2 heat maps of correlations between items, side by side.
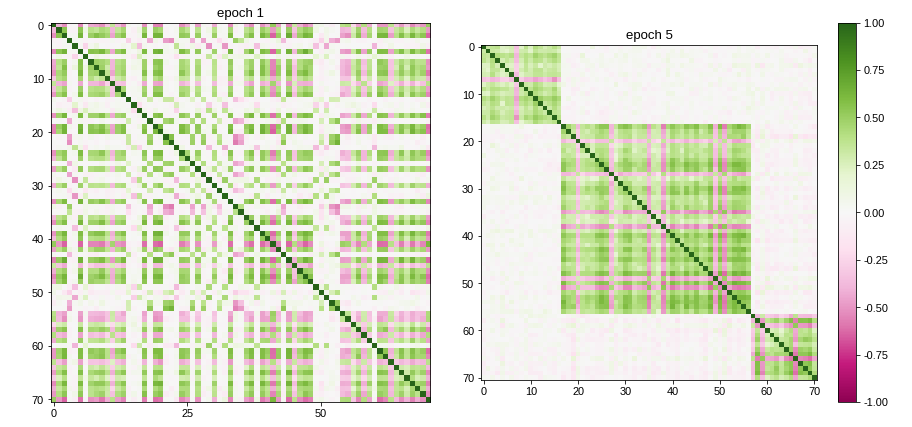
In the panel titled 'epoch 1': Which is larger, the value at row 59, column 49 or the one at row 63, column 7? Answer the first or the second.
the first
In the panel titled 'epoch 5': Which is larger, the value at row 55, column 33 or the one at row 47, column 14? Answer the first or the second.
the first
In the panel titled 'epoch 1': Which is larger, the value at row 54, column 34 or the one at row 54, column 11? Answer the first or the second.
the second
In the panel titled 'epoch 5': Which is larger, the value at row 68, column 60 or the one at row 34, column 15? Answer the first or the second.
the first
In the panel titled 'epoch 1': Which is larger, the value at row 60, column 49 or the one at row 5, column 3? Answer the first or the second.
the first
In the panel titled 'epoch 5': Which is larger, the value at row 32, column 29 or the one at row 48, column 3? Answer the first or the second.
the first
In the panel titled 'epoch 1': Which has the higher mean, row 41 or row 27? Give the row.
27
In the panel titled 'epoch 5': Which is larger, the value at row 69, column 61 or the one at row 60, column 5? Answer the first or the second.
the first
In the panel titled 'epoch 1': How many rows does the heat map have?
71
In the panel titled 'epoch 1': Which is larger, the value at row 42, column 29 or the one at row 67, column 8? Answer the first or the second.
the second
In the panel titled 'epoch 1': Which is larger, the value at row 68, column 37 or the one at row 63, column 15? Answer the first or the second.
the first
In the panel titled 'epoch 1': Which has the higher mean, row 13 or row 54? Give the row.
13
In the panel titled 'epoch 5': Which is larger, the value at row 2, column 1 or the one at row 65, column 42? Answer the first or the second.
the first
